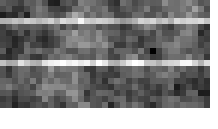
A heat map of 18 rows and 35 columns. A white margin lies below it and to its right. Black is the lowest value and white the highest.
Odd lines: rows 4 and 11. Grain: streaks across. Histogram: skewed, a long tail of high values.
